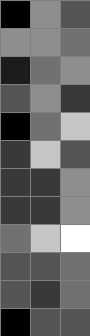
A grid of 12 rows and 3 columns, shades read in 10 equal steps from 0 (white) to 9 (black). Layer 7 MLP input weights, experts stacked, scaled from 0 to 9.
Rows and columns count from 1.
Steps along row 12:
down same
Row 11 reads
6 7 5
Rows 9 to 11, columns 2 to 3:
2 0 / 6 5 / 7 5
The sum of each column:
83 59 54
